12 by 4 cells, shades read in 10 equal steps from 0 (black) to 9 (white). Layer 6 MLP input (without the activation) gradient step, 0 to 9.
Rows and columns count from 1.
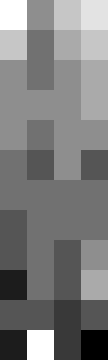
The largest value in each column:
9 9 7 8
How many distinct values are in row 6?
3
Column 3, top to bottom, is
7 6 5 5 5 5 4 4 3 3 2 2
